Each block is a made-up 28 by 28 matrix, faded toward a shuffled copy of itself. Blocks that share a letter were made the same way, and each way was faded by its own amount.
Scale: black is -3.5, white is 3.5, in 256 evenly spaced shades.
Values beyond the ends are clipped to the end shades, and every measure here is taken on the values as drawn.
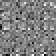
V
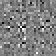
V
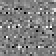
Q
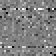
Q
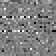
Q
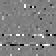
Q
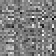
V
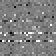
Q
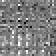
V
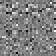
V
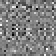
V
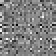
V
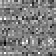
V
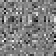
V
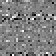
Q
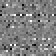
Q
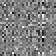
V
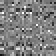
V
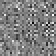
V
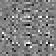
V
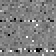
Q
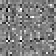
V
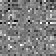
V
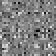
V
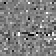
Q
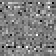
Q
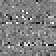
Q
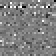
Q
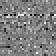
Q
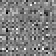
V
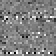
Q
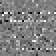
Q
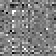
V
